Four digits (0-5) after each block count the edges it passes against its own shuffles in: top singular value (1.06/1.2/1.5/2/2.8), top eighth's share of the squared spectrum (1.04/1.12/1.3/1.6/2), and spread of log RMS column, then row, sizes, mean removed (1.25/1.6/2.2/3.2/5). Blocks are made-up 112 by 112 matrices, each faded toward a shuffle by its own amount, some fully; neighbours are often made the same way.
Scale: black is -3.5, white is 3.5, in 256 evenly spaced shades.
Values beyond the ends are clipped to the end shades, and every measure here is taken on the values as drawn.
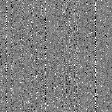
3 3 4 0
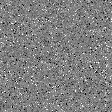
0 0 0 0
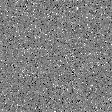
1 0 0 0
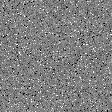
0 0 0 0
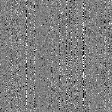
3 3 4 0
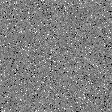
0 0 1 0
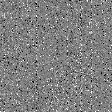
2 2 2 0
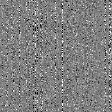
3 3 4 0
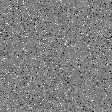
0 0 0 0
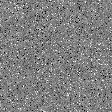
1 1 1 0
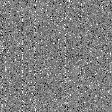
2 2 3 0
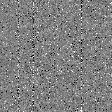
2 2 3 0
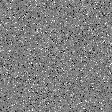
0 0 0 0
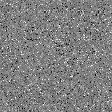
2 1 0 0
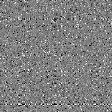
4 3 1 2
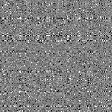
5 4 2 3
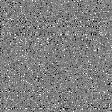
4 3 0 2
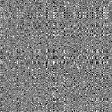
5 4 3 3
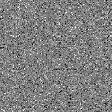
4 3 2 1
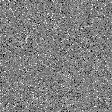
3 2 0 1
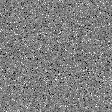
0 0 0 0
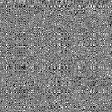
5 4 3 3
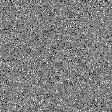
3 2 0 1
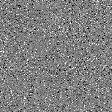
3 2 1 1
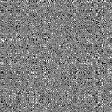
4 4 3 2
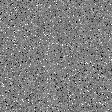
1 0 0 0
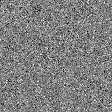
0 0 0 0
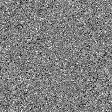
1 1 1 0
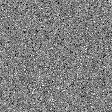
1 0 0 0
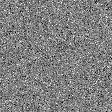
0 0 0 0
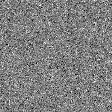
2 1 1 0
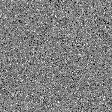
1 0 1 0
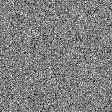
2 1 1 0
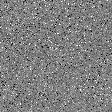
1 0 0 0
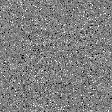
3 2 1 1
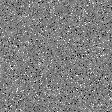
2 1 0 0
